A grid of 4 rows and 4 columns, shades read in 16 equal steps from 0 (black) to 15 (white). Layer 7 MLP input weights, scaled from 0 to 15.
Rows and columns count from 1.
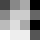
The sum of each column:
38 47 46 11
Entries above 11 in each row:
0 2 1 3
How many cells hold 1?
0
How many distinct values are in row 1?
4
